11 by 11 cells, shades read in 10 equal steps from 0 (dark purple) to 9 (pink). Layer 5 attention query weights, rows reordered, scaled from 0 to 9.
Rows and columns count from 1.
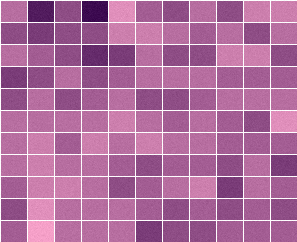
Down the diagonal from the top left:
6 3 4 4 6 6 6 5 3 5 5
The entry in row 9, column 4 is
6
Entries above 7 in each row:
1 0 0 0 0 1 0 0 0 1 1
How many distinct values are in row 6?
5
